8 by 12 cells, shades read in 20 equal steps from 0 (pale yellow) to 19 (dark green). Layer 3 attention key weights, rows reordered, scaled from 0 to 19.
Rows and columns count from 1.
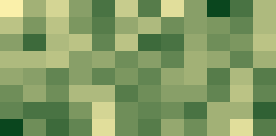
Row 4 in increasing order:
5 6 6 7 7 8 8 9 9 11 12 12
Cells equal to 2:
3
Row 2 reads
5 10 5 10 13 8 6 11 9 10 12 6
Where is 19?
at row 1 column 10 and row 8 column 1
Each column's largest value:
19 15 15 12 14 13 15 14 14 19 14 16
